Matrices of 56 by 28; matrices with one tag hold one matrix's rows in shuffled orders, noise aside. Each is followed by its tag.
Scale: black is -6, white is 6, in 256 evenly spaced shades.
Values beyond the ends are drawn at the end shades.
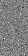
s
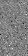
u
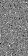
u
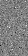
u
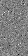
s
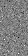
s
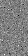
s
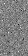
s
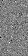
u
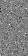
u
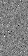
s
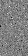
u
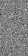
u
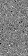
u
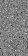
u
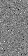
s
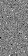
u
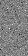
u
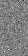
s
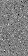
s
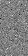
u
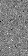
u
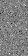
u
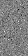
s
